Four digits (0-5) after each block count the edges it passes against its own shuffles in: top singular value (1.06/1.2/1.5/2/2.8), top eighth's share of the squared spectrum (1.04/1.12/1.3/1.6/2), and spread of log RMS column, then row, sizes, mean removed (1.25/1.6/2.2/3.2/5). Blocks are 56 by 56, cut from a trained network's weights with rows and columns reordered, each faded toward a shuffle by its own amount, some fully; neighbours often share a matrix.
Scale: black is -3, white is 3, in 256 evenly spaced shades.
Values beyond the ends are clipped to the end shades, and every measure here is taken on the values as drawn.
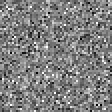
0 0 0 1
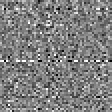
3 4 2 2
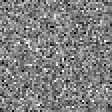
0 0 0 0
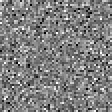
0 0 0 0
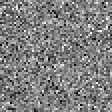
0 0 0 0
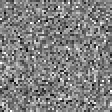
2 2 1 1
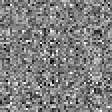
4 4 2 2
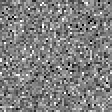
1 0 0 0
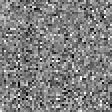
3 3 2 1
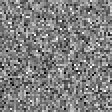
0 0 0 0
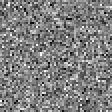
1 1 0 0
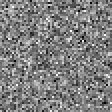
0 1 0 0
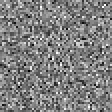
3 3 1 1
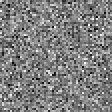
0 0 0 0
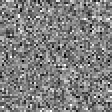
1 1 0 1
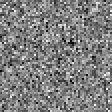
2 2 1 0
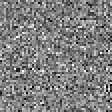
2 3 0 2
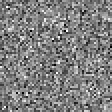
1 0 0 0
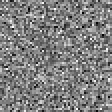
2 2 0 0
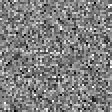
1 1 0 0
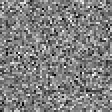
0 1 0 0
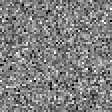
0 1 0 0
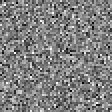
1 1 0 0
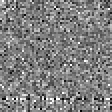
3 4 0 2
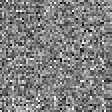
2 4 2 2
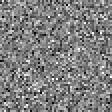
1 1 0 0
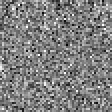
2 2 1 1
